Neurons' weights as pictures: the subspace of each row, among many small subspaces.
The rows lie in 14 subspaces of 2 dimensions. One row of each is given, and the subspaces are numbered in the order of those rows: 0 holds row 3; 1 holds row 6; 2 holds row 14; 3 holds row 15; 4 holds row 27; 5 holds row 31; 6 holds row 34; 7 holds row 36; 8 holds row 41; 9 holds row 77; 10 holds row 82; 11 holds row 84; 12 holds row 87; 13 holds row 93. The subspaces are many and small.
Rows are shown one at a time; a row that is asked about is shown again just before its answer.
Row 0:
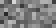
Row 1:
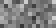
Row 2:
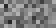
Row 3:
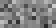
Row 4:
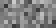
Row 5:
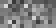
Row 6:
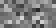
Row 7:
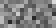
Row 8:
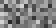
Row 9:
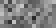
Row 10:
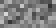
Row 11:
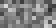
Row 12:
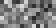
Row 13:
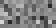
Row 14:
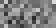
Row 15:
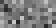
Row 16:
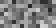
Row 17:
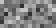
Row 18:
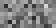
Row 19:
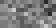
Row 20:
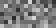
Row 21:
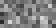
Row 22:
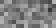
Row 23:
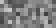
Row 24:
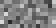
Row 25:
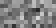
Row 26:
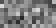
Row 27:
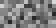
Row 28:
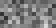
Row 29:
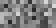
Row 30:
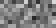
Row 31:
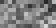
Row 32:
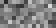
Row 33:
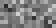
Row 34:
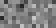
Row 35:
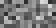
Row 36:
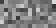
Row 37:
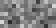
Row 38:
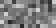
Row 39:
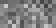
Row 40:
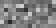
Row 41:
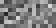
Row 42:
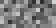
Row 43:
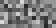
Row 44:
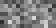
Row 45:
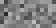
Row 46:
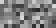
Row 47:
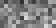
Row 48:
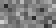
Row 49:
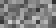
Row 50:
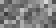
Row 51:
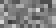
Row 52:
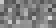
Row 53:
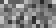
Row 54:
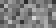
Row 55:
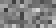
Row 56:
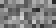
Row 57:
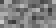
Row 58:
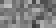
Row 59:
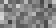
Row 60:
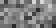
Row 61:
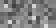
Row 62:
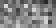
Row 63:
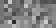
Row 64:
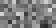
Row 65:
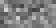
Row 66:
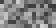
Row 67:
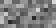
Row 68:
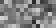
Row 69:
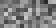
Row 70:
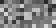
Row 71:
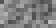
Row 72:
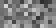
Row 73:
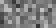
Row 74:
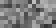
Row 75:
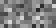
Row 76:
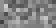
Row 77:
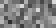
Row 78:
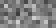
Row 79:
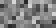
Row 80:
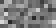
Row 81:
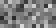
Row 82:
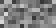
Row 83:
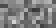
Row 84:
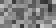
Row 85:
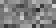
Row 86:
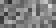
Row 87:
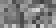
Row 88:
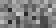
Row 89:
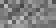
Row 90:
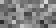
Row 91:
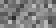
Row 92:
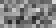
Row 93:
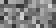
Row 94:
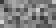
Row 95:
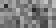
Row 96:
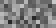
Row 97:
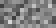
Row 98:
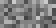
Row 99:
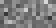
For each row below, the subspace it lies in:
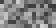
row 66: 5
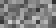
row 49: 9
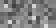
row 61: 1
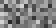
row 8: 0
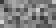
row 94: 3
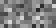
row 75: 1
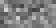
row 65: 3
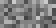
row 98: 8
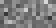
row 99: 8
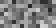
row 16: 11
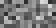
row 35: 8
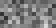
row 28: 0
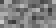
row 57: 10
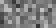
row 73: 3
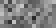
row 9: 2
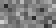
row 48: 7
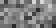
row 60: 13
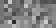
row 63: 2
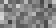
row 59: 13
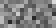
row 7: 9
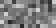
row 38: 11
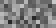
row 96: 9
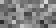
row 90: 5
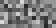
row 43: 7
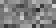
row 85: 1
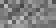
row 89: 2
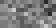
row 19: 5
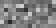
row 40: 7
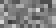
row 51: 11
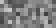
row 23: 3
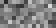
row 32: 13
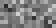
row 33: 7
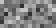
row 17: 7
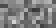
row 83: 2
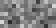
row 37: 5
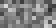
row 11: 7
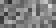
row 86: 8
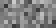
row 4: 12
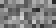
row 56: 2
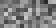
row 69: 8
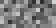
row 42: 9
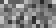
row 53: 13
